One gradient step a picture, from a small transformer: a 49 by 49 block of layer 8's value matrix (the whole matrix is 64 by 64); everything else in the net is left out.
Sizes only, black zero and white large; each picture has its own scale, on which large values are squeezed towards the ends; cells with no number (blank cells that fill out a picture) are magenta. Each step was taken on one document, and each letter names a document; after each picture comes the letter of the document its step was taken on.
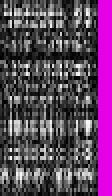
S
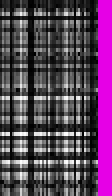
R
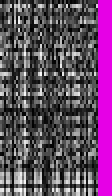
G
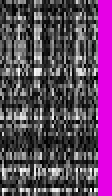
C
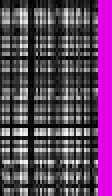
R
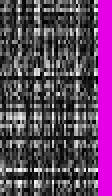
C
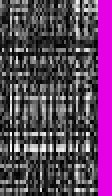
S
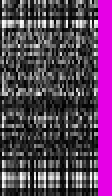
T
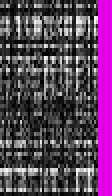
C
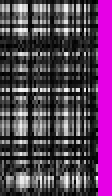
R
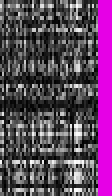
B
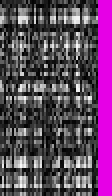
G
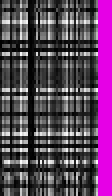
R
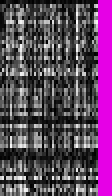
G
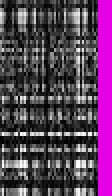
B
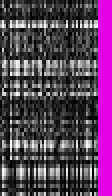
T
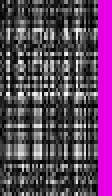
C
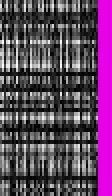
G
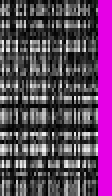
B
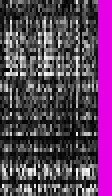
T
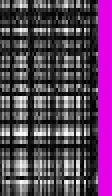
R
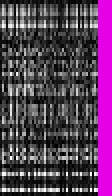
T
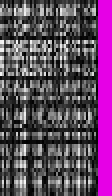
B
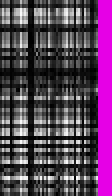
R
